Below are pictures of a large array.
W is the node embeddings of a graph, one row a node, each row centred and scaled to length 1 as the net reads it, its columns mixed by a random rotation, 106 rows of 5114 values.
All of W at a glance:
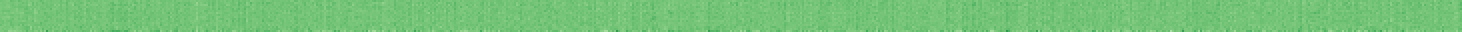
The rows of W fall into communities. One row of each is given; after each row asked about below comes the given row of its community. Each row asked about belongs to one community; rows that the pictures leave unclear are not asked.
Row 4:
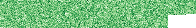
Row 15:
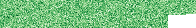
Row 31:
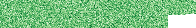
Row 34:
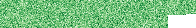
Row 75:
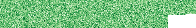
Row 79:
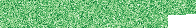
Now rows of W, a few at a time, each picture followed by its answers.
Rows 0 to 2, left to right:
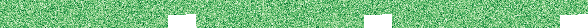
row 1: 79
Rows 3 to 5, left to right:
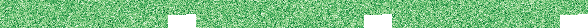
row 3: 34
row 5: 75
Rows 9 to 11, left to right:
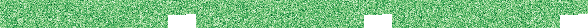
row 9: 34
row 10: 31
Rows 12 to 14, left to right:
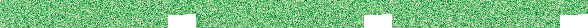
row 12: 79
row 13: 31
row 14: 34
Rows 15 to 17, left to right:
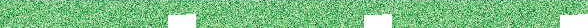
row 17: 75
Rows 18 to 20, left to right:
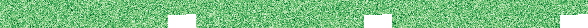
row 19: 34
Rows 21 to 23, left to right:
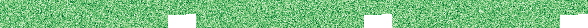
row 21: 79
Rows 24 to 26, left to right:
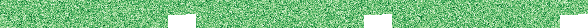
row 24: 4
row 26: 15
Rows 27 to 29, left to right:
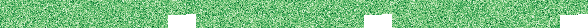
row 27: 79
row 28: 75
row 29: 34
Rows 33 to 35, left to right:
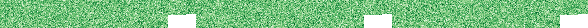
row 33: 79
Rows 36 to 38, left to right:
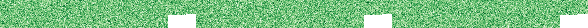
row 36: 34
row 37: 31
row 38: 75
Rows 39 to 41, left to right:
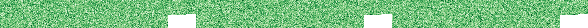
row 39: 79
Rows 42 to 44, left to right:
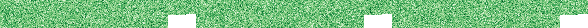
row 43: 75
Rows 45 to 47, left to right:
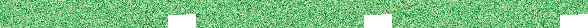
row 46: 75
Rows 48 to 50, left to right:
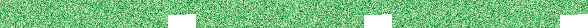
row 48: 79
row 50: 75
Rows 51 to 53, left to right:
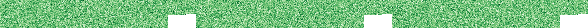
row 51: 34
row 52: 31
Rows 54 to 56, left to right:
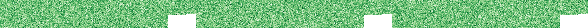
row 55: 79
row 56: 4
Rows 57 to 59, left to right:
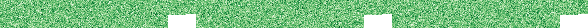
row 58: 79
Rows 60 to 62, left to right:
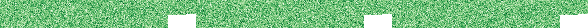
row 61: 15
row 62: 75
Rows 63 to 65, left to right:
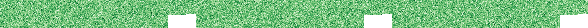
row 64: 4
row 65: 31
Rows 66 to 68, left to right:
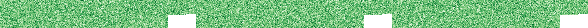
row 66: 34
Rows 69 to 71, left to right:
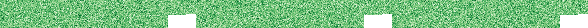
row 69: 31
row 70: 4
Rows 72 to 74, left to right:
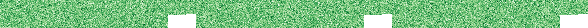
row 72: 4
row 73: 31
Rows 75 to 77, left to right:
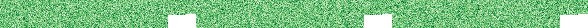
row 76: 4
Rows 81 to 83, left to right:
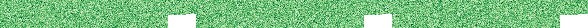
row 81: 31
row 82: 31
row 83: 4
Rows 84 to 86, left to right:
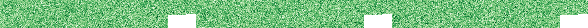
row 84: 34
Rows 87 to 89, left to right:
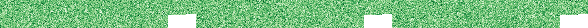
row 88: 34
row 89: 4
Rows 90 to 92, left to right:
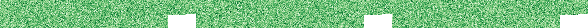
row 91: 31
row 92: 34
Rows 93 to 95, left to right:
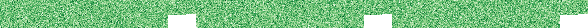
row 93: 15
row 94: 79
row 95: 15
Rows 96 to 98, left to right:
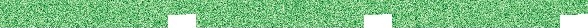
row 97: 79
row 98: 75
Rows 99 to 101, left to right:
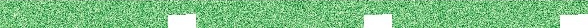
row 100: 79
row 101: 34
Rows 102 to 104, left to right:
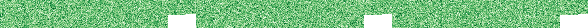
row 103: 15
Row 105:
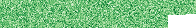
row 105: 75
